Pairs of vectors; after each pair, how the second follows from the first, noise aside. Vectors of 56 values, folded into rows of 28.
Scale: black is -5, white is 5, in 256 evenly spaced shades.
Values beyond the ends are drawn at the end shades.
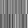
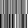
scaled up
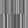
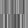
copied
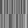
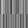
reversed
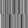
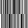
scaled up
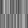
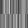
copied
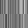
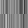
negated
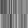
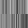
reversed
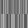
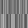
copied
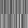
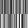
scaled up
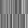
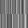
sign-scrambled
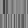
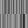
reversed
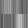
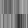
negated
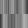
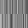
sign-scrambled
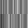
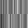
copied
